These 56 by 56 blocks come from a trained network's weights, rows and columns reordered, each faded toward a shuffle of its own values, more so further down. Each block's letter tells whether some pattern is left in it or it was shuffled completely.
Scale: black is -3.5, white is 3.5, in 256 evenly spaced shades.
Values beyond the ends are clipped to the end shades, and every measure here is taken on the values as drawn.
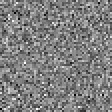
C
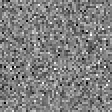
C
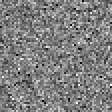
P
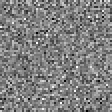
C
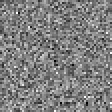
C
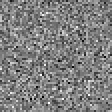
C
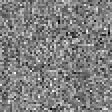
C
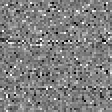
C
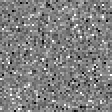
P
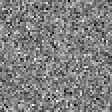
P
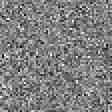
C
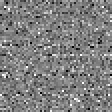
C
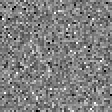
P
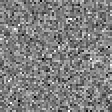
P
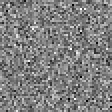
P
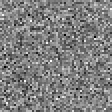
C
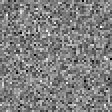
C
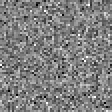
C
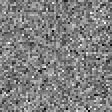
P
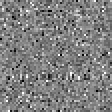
C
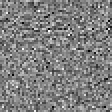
C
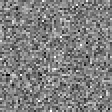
C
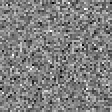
P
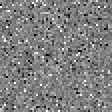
P
